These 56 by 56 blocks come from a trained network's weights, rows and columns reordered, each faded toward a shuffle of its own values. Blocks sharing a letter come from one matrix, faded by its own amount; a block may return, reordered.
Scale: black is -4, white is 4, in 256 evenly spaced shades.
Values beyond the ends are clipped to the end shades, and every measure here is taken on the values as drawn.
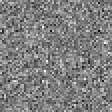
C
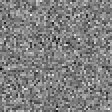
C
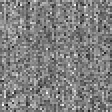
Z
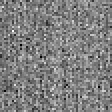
Z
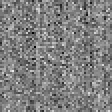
Z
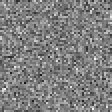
C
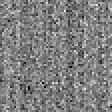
Z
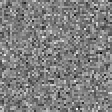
C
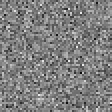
C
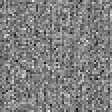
Z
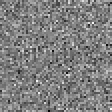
C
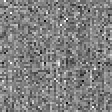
Z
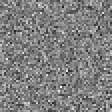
C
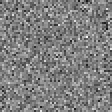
C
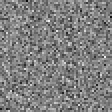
C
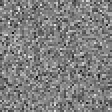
C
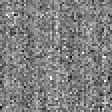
Z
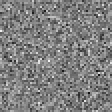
C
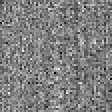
Z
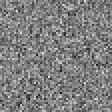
C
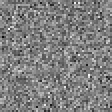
C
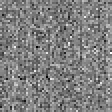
Z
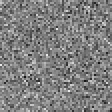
C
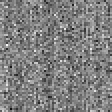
Z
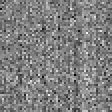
Z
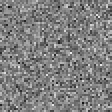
C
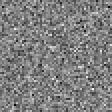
C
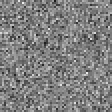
C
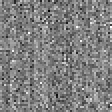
Z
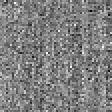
Z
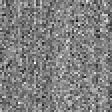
Z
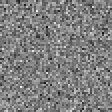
C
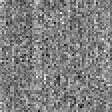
Z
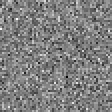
C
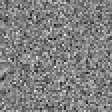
C
